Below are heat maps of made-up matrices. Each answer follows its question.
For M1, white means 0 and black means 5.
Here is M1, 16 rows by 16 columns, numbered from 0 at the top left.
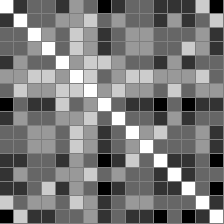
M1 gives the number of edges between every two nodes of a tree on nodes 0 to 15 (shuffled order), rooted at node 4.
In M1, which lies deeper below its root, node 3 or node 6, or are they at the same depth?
node 3
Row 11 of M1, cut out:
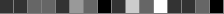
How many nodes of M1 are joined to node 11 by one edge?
1
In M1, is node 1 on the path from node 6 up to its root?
no
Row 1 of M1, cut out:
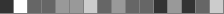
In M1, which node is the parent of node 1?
6
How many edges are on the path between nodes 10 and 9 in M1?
2
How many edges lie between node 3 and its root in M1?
3
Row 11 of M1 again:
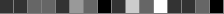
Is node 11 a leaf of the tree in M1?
yes
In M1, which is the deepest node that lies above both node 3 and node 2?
5
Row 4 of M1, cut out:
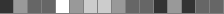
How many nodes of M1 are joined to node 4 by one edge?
2
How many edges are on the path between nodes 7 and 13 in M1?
5
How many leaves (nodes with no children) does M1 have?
9
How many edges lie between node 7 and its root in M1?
1
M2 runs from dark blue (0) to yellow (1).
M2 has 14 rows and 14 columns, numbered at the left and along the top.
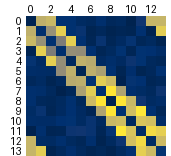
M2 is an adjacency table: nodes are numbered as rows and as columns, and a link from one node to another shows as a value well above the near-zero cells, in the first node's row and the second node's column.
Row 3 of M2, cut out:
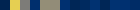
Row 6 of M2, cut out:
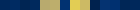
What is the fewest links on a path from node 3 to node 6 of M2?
2
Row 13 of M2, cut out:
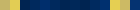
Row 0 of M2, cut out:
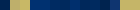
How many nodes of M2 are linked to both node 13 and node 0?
2
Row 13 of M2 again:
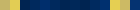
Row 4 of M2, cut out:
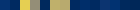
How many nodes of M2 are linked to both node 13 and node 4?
0
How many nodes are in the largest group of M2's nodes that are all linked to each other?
3
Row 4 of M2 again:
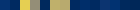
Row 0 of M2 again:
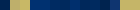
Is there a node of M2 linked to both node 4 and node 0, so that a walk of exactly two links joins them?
yes
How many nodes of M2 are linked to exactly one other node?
0
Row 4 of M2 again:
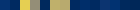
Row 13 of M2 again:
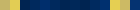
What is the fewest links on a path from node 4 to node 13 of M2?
3
